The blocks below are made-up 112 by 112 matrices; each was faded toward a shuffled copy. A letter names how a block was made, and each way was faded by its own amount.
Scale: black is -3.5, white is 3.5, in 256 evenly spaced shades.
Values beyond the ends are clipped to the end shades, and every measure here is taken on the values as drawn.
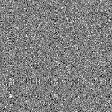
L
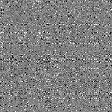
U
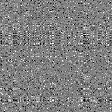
U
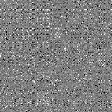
U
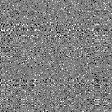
U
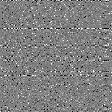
U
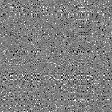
U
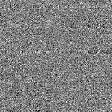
L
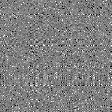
U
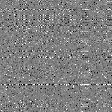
U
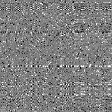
U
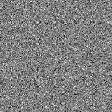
L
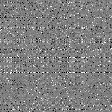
U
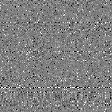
U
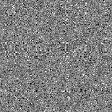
L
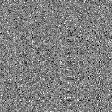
L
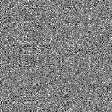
L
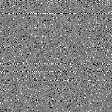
U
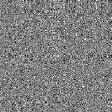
L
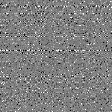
U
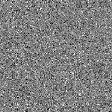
L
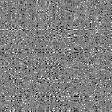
U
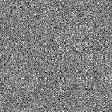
L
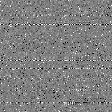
U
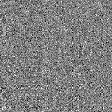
L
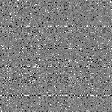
U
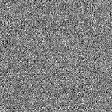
L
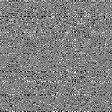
U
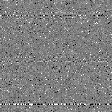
U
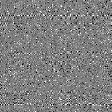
U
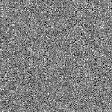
L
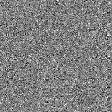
L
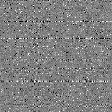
U
